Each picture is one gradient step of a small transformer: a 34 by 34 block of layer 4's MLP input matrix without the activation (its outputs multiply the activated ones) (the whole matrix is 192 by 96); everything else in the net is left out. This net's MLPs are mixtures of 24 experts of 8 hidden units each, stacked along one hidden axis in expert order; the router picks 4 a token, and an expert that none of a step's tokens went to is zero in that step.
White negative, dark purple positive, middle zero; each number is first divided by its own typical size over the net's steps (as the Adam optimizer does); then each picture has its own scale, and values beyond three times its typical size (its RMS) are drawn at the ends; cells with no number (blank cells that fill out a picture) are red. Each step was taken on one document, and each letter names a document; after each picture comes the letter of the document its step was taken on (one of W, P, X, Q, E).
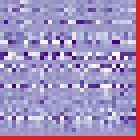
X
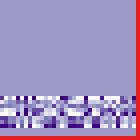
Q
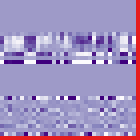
Q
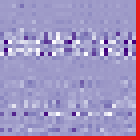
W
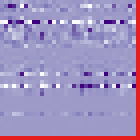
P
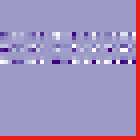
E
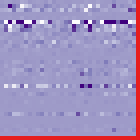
P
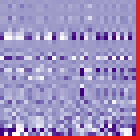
X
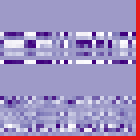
Q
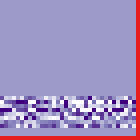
Q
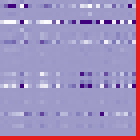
P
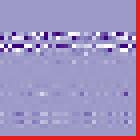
E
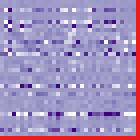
W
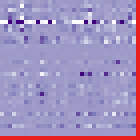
P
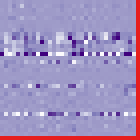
W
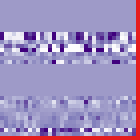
Q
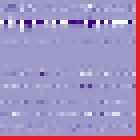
P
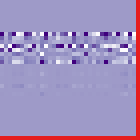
E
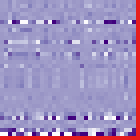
X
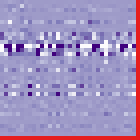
W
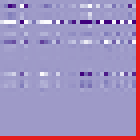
P
